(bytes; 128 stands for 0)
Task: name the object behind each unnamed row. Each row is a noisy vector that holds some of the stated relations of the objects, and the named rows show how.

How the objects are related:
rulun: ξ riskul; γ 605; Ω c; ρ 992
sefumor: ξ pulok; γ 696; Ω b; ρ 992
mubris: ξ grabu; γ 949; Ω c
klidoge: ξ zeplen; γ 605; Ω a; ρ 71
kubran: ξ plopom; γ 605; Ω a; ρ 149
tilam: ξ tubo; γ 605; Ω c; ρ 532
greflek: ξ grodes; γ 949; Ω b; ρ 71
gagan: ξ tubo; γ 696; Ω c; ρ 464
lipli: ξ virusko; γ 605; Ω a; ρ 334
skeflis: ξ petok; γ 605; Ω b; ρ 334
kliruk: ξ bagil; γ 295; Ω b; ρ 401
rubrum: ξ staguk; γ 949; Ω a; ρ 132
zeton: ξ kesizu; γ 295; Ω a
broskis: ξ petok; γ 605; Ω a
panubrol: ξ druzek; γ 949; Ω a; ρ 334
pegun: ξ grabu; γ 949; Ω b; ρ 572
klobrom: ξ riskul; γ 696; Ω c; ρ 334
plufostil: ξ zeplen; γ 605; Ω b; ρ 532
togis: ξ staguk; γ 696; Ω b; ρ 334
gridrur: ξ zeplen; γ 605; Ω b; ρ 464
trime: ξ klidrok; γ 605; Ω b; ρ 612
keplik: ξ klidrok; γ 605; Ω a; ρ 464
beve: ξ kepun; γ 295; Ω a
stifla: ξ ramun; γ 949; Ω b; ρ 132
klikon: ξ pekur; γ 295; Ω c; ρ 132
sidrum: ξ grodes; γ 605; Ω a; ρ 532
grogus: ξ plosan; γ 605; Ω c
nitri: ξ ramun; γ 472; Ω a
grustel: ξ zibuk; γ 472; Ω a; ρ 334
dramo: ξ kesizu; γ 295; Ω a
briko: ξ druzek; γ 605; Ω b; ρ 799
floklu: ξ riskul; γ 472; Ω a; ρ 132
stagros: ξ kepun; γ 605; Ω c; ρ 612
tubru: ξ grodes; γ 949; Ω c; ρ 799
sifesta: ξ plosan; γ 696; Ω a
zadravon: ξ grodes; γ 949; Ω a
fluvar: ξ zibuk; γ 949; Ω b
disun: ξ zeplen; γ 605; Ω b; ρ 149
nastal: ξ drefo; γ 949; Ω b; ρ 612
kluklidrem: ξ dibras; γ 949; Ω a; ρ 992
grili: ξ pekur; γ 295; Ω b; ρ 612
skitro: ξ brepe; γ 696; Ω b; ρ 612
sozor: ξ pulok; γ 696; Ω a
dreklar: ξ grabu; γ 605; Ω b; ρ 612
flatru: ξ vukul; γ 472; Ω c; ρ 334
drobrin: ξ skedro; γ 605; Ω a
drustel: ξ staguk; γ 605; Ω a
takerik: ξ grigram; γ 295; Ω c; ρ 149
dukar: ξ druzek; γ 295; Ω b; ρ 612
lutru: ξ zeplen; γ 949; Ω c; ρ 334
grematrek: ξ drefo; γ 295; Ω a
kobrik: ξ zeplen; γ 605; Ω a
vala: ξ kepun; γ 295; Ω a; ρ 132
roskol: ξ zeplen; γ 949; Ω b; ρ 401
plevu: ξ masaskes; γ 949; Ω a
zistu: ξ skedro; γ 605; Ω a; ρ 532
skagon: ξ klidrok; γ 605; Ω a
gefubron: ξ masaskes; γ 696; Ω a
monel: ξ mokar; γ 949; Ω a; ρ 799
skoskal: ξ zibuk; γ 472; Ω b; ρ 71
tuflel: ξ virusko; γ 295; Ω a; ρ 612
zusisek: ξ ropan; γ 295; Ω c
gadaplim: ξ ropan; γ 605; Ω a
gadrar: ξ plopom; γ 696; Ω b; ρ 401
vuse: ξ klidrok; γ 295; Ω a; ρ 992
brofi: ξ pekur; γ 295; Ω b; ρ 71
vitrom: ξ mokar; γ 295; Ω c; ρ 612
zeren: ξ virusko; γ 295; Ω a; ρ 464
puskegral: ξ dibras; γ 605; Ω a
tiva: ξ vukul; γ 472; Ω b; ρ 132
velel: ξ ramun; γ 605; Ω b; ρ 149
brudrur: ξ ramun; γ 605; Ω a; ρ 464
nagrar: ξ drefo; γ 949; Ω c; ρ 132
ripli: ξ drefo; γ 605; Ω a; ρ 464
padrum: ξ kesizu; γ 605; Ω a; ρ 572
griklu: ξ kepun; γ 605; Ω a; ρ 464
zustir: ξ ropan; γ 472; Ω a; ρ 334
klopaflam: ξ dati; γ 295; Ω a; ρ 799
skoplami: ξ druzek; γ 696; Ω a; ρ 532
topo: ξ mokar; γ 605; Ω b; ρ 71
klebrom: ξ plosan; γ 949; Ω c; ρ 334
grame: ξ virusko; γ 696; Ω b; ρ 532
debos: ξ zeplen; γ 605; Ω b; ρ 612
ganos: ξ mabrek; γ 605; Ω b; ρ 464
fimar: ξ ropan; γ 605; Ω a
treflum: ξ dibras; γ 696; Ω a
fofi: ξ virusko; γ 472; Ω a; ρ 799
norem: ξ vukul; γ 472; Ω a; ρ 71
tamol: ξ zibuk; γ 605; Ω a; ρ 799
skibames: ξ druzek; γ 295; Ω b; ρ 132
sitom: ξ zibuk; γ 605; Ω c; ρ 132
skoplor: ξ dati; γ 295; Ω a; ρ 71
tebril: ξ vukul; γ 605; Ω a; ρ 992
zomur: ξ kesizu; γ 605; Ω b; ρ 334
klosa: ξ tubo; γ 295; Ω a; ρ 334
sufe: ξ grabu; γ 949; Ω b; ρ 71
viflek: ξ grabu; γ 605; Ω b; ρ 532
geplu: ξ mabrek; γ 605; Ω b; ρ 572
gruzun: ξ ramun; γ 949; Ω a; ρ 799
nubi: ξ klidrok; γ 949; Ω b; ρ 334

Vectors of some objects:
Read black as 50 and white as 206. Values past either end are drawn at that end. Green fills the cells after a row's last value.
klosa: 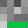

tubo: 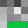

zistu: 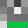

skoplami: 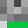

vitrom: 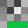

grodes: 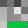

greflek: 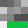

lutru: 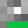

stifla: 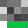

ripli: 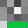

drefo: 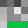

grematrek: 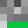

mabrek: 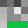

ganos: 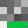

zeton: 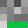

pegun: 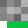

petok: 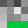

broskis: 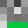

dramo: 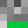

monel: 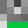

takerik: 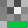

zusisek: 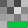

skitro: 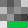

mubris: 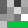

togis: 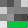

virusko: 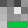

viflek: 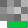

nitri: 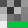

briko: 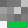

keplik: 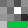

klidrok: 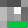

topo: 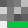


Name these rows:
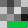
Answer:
trime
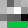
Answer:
disun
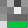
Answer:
kubran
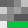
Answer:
brofi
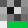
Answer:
brudrur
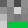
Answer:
zustir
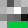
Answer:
plufostil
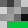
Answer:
nubi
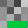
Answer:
klobrom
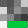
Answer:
fluvar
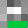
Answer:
zeplen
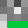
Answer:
fofi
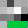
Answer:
roskol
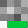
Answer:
sufe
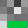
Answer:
padrum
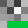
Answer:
grogus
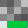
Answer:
grili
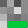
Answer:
norem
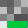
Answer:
kliruk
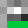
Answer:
klidoge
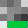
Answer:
sefumor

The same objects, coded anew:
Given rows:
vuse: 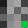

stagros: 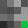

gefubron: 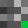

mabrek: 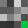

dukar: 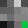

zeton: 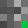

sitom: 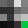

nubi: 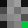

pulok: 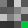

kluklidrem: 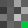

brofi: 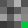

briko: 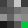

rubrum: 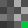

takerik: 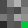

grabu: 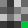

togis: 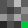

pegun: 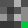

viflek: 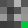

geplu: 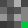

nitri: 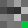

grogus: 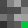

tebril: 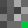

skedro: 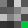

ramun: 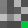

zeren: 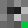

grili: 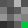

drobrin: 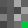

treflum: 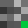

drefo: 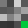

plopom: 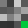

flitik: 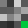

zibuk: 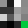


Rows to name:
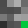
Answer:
zusisek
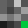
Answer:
skitro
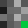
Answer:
panubrol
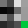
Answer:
grustel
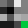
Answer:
skoskal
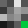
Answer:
druzek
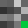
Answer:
floklu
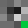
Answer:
lipli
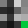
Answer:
tamol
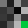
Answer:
kobrik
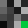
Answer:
debos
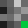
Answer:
skoplami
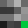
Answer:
gagan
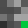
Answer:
tilam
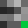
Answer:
flatru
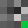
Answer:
gruzun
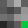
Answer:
vitrom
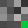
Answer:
stifla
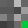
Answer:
vala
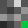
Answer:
tiva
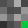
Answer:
ganos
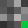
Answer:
greflek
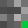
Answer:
klosa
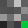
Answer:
sefumor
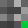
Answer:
klopaflam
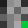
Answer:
skagon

